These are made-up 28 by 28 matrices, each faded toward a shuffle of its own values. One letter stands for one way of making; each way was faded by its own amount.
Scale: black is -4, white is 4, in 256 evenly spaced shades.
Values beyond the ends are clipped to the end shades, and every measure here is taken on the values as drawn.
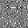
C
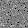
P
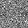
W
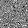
P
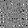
C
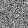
W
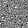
P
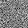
W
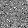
P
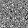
W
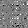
C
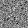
W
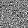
W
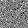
P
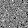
P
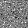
P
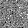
P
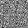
W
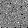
P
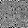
C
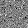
P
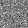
P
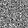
W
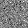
P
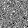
P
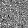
P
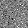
P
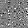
C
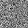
W
